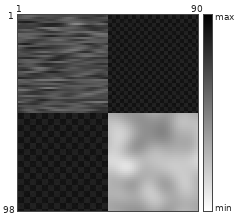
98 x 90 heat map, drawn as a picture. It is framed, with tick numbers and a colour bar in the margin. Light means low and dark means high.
The table splits into 2 rows of 2 panels. Panel 1,1: high, streaked across. Panel 1,2: very high, checkered, faint in contrast. Panel 2,1: very high, checkered, faint in contrast. Panel 2,2: low, smooth.
